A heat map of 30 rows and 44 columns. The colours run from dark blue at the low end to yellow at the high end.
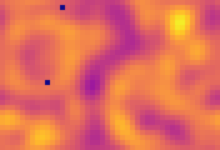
The texture is blotchy. Two lone cells stand out, each far lower than its neighbours. Neither half mirrors the other. There is no overall slope. No regular stripes run through it. Overall the values sit about 60% of the way up the scale.
